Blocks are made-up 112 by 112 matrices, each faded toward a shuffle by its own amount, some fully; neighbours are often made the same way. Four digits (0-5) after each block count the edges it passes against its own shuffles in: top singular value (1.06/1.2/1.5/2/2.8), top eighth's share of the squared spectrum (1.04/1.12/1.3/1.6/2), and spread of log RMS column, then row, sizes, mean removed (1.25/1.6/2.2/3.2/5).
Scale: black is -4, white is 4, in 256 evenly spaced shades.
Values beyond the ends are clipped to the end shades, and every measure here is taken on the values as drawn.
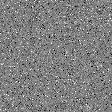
2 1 0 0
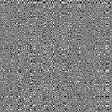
5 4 3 3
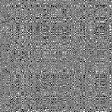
5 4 3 3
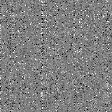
4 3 2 1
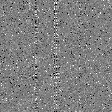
4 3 2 0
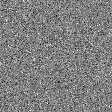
0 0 0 0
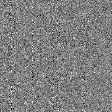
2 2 3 0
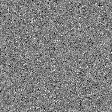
0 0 1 0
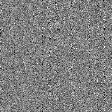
1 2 3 0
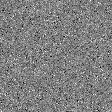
0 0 0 0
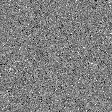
0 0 0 0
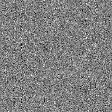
1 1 3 0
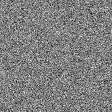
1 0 0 0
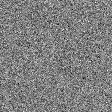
0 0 0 0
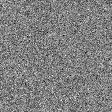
0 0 0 0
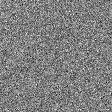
2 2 0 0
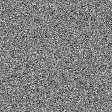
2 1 0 0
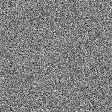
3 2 0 1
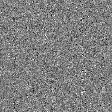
1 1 2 0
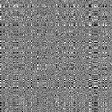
5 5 4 4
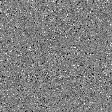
3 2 0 1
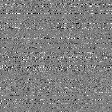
3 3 0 4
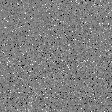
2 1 0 1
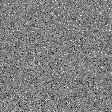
2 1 0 0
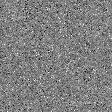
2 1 0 0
